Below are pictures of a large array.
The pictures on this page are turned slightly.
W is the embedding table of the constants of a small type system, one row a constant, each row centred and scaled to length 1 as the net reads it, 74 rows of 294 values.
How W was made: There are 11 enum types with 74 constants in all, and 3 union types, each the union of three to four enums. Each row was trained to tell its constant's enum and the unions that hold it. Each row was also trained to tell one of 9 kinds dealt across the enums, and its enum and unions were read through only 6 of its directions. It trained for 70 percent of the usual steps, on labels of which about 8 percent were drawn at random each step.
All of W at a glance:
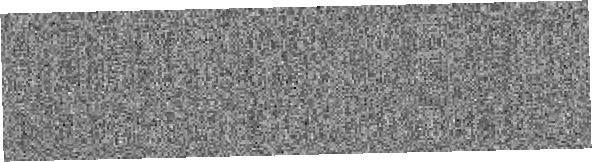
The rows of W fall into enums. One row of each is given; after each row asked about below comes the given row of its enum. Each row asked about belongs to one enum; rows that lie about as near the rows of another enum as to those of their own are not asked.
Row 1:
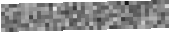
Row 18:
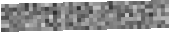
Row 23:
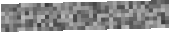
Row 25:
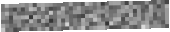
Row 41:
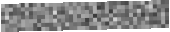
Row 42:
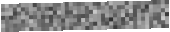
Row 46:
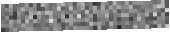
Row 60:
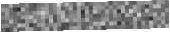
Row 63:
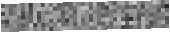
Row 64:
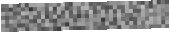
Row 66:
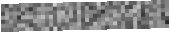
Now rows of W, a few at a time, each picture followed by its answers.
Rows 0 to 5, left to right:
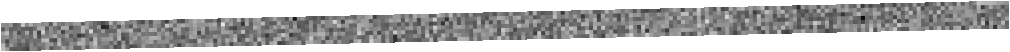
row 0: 25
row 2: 64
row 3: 64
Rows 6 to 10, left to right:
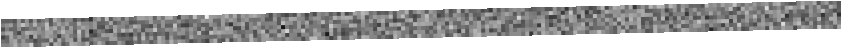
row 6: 63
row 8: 1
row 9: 66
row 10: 46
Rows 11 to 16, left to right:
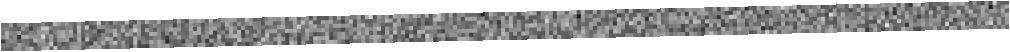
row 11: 66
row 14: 25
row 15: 23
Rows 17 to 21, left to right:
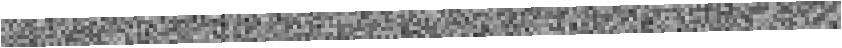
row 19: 60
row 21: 18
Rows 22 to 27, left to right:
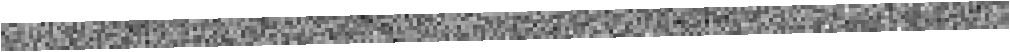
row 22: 1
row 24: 66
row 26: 18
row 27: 1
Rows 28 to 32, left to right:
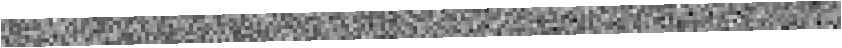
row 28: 25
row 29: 60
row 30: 18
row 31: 42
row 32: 1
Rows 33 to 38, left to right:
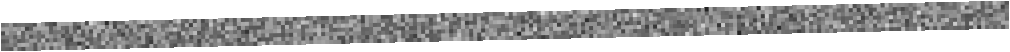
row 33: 60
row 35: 64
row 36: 18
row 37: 60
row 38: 60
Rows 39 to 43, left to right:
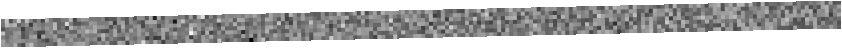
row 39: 41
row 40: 64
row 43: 25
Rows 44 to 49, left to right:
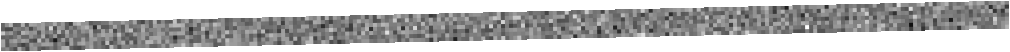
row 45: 63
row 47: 46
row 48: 41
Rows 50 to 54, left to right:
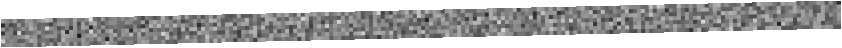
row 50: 42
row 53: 66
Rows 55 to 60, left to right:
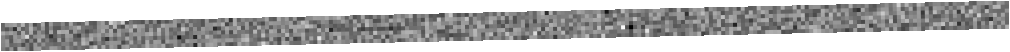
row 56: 66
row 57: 42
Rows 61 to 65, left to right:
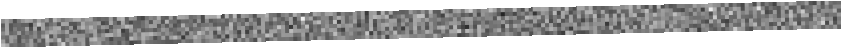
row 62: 18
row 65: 23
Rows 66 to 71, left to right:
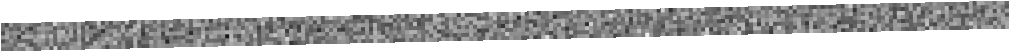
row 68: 18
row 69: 41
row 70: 64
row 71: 60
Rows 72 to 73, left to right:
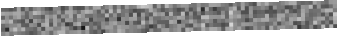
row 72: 63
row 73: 23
